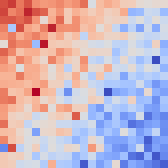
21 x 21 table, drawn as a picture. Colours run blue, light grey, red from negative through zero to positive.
Values rise toward the top left. The top left is the ninth with the highest average. Neither half mirrors the other. The bottom right is the ninth with the lowest average. There are no regular stripes.
